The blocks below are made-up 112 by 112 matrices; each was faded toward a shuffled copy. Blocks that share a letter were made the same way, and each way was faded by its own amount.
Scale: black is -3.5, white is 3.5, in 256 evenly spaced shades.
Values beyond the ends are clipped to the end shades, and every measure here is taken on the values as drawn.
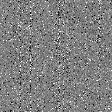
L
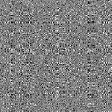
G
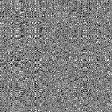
G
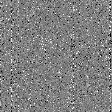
L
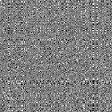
G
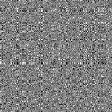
G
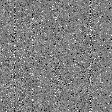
L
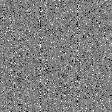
L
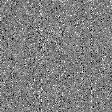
L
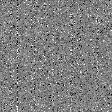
L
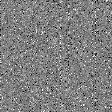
L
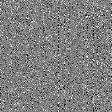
L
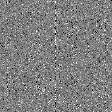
L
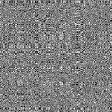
G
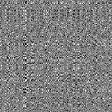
G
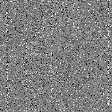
L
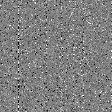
L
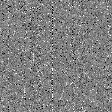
L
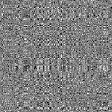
G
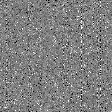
L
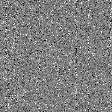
L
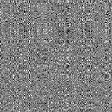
G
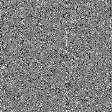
L
